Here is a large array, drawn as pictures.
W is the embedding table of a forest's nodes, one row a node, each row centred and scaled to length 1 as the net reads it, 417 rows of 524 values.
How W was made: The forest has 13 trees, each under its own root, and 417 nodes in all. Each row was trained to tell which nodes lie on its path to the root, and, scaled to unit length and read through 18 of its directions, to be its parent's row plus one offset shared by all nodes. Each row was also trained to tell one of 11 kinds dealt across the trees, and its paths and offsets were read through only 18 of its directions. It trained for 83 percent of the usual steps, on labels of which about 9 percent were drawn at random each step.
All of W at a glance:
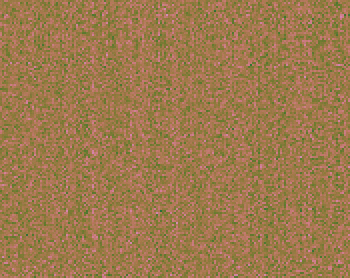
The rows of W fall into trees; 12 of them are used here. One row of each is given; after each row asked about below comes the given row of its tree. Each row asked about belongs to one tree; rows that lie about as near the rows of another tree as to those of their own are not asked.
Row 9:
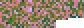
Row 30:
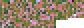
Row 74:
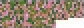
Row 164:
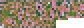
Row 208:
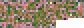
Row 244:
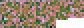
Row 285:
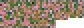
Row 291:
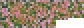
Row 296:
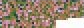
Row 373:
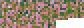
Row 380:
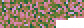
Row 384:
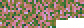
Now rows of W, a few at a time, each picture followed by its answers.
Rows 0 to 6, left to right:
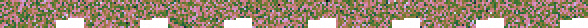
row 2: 9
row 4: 164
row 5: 244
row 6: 74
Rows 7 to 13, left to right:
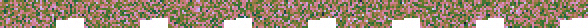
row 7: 296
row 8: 296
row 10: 9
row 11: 380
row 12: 208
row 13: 380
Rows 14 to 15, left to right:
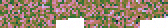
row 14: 291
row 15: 291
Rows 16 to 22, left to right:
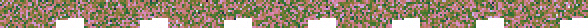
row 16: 30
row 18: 164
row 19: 244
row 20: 291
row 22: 285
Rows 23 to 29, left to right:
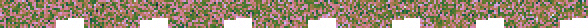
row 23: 208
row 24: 208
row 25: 285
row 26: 30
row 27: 164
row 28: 291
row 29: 285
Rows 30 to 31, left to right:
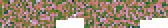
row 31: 9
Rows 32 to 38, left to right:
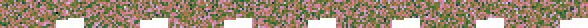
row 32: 291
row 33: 291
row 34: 296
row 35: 291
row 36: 164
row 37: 208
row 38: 244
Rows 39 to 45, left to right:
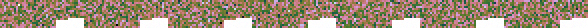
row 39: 285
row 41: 164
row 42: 208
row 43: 9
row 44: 9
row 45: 208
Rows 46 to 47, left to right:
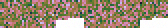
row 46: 164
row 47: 296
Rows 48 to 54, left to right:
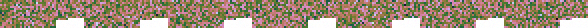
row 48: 9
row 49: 291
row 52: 9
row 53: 164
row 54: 164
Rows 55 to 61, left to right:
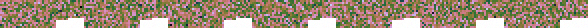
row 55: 244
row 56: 244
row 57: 285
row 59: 30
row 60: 164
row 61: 164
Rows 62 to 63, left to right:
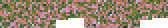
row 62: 291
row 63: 164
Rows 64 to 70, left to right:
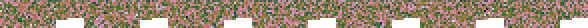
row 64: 30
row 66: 244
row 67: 296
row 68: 164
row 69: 30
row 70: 164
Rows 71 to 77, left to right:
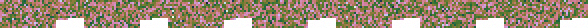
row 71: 296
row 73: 30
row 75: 30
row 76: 380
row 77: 291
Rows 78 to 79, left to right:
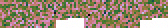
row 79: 384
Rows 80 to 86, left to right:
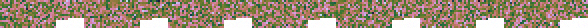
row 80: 291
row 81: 296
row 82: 285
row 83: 291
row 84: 9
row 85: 9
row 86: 285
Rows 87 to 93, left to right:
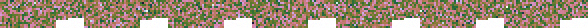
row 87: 164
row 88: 296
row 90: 291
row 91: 9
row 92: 296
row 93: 30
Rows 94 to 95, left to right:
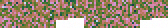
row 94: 244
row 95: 30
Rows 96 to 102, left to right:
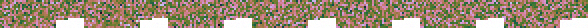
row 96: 208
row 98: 164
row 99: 9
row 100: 74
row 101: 373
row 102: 244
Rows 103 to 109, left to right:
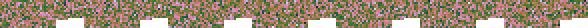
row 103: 373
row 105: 9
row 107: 9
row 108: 244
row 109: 296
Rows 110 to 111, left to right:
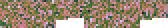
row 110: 164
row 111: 291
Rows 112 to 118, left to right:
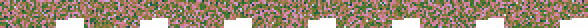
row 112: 74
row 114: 296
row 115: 30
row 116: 380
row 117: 384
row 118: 30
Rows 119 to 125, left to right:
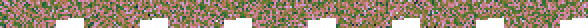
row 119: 9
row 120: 291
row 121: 296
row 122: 208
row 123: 9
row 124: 164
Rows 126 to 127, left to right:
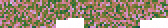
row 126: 30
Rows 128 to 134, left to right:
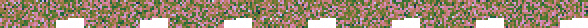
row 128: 30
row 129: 244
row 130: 291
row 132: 9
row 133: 9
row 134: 208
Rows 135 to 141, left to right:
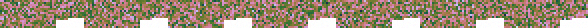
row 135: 373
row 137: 9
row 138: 244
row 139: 74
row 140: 30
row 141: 30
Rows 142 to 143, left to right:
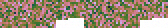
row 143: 208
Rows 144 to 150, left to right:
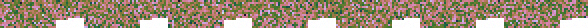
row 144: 208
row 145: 164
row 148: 291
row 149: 30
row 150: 244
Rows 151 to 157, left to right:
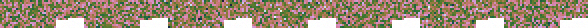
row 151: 291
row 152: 291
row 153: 208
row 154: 164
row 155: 384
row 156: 291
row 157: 208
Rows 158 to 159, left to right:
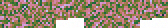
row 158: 285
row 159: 291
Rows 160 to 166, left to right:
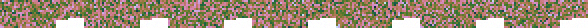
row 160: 164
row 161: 244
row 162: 9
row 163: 74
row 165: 164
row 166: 74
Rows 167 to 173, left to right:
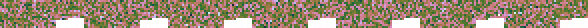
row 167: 208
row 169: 296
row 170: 208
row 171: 74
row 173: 30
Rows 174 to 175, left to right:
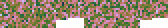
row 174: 208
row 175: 380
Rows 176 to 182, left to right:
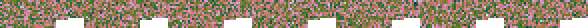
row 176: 9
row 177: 208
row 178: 244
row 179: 74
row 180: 9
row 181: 74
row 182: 9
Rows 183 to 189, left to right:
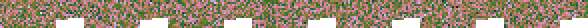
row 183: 296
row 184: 296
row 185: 9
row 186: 291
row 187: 384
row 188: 296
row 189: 208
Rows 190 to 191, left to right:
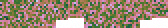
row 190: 30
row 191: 384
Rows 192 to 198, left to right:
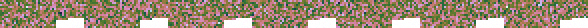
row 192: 291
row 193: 291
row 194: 296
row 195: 380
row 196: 296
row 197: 291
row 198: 30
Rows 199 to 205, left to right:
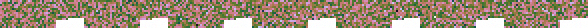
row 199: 74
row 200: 296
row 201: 291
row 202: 9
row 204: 9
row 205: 164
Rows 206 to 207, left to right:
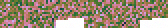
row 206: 164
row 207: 285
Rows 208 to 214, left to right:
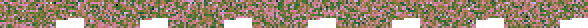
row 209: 296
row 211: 244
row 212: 384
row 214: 30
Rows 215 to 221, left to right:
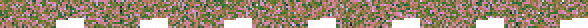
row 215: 9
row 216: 244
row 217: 30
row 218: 384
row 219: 208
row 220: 164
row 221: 244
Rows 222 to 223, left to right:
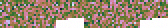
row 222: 296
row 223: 9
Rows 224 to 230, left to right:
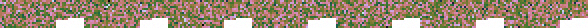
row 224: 296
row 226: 9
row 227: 74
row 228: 9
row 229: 30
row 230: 30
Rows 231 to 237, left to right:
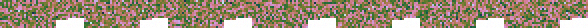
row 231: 384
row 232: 30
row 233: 291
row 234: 291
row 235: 208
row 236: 9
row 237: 285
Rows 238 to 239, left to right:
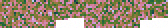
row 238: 296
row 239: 285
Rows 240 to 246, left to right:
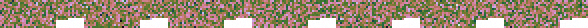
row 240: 74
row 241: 30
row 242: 244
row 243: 384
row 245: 291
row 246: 285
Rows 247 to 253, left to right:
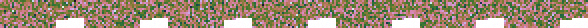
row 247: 296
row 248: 380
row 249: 244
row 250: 164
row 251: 208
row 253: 384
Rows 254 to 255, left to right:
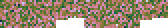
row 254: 208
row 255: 164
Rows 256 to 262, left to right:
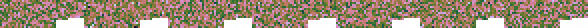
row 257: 9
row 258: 74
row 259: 30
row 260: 380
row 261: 164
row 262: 74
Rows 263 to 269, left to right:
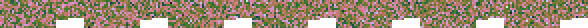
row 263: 74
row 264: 373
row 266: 30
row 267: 9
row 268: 164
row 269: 30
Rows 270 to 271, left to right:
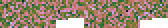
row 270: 291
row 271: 285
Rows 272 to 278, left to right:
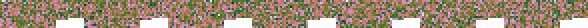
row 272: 291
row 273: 208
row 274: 296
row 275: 164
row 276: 380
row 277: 380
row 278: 74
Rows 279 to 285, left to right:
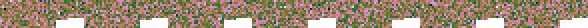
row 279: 30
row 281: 291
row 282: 208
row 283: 380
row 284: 30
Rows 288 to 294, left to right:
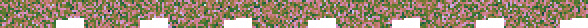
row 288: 208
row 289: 208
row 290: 380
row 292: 296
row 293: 9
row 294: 30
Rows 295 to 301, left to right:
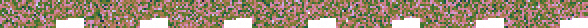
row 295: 244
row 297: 373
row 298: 9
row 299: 285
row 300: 30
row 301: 208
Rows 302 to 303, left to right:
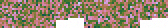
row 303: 244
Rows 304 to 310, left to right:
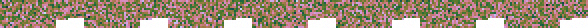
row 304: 291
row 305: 296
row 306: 244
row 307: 208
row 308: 30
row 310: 164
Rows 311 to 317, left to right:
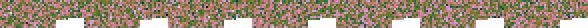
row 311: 291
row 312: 296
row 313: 291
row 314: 384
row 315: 296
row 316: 296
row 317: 373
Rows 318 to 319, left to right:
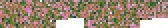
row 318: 9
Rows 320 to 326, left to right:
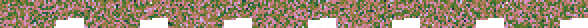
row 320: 164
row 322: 296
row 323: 384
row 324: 164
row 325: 296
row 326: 244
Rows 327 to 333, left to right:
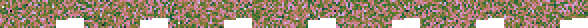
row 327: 30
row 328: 291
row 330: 9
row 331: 296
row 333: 164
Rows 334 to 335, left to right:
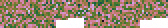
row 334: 164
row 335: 380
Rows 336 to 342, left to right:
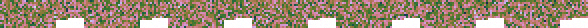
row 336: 208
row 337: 296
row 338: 30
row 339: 164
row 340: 9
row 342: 296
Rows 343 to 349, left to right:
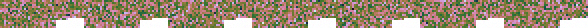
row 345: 208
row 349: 164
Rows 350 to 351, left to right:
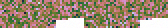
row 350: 291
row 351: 296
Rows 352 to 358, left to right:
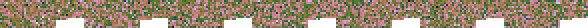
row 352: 30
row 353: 30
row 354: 9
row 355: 380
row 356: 296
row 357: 30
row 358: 164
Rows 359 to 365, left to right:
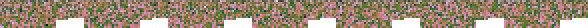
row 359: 74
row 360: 208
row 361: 164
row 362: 208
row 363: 285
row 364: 384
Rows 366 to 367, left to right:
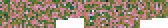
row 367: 296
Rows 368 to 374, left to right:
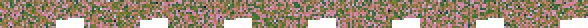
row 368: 285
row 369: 208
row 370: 30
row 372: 244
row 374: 164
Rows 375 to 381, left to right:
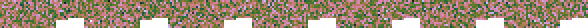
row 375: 74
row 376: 296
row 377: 291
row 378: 30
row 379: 285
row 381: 296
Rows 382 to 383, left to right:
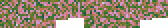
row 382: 208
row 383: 9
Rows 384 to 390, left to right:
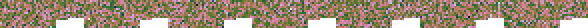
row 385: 244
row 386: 380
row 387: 9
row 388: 164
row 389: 208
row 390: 9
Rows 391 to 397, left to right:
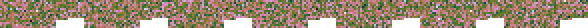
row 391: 208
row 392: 208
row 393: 208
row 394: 208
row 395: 244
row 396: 164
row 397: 291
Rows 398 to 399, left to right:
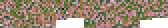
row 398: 30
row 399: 74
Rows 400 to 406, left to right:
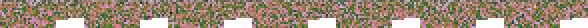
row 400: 296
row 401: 291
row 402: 208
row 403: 296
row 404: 208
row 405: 384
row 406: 9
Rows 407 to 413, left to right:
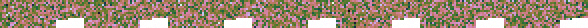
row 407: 291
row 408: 164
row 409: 244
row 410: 244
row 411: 208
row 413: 291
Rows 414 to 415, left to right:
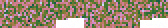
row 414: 30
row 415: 373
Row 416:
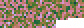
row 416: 244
